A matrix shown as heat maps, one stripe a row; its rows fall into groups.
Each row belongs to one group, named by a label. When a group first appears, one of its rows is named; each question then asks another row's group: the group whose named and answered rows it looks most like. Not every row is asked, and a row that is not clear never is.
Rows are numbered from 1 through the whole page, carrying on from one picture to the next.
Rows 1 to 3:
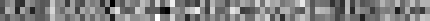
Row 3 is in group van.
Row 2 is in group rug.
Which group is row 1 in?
van
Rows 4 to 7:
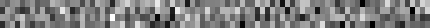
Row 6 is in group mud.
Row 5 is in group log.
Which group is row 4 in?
van
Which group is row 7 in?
rug
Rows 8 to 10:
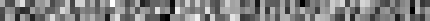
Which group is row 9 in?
log
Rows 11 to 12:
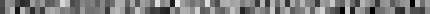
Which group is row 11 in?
log
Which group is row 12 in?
rug
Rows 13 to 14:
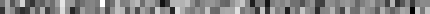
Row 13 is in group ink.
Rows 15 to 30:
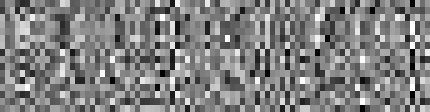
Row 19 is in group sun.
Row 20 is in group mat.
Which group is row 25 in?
ink
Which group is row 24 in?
log
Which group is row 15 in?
log
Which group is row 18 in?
sun
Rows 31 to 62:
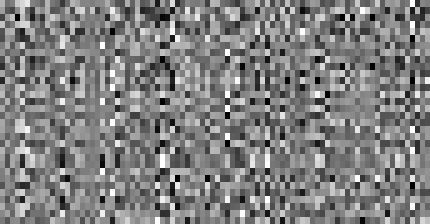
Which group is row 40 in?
rug
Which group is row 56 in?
sun
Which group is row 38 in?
mat
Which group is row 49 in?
sun
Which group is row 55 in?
ink
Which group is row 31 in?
sun
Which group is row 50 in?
mat
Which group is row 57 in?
log
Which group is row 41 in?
mud
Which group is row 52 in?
sun
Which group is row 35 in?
van
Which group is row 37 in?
ink
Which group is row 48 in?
mud
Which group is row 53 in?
mat
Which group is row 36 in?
log
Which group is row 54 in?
mat
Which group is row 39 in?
ink
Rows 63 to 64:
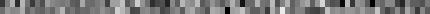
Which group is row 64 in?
ink
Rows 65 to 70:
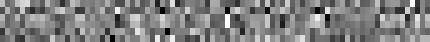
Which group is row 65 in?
sun
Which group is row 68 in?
mat
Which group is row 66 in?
ink
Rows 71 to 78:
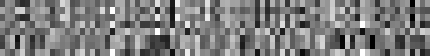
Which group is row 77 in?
rug
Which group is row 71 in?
log
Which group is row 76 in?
rug
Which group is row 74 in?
mud
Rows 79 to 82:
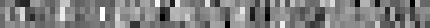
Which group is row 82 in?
ink
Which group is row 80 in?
ink
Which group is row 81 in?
ink
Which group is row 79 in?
log
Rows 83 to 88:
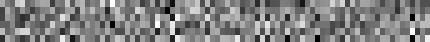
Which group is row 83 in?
mud
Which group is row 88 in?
log
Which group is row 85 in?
log
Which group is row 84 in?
rug
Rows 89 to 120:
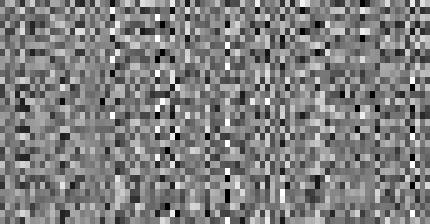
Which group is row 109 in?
mat
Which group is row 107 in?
log
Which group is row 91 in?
van
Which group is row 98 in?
mat
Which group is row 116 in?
ink
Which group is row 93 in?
mud
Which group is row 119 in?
sun
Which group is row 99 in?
van
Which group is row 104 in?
log
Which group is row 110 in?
rug
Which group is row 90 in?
mud
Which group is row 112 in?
sun
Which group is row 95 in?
mat
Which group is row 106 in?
mat
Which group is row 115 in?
log
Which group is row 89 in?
van
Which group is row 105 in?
mud
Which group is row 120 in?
mat
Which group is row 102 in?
rug
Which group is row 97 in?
mud
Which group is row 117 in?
ink
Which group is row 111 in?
log
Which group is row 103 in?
mat
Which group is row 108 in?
sun
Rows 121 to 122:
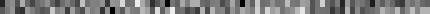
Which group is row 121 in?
rug
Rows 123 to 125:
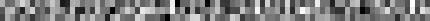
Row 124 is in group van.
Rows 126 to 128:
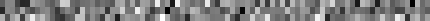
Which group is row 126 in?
log
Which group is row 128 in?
mat
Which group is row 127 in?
rug
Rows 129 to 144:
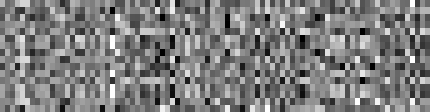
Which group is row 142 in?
mud
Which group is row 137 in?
sun
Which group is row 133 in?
van
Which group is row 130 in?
van
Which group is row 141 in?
mud
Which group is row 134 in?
mud
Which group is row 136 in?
ink
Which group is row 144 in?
mat
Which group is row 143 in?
sun
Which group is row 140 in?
van
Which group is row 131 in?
ink
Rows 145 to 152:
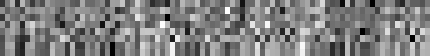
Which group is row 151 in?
van
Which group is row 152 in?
van
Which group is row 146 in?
mat
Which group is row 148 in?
mat
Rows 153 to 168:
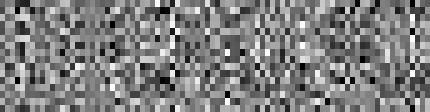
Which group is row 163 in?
sun
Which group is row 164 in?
rug
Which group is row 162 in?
mud
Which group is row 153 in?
log
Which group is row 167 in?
mat
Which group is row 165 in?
mud
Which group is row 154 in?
rug
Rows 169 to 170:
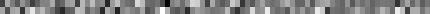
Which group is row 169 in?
rug
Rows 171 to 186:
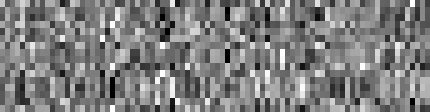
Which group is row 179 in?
ink
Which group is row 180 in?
mud
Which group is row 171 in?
sun
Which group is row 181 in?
mat
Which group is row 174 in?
mud
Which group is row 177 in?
mat
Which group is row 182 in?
van
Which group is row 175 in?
rug
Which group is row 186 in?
mud
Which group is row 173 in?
ink
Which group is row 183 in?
van
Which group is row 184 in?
van
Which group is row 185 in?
log
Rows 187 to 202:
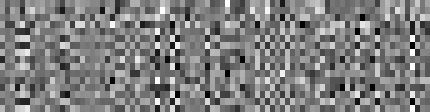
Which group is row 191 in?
log
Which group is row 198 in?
van
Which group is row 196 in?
sun
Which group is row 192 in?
sun
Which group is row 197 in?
ink
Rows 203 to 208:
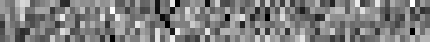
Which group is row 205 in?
ink
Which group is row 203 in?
sun
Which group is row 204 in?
mud
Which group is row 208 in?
van
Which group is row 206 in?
rug
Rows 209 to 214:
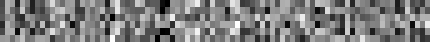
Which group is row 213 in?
rug
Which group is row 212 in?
log
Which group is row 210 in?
ink
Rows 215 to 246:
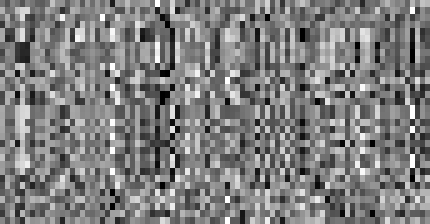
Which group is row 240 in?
log
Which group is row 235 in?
rug
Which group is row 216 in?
sun
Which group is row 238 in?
sun
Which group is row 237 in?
sun
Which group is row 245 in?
rug
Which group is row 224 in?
mud
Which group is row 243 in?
mat
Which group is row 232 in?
mud
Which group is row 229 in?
ink
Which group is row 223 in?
log
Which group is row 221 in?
log
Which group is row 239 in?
mud
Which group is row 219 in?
mud
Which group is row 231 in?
sun
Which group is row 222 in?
log
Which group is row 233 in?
sun
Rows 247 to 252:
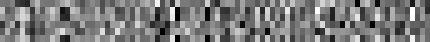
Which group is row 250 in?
rug
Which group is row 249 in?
sun
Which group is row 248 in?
sun
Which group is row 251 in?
ink
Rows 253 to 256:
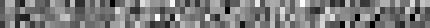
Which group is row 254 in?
ink
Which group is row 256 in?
rug
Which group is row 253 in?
van
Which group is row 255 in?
log
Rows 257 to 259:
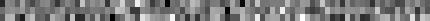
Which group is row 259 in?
van
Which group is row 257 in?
rug
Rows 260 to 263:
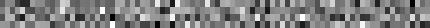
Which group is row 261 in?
ink
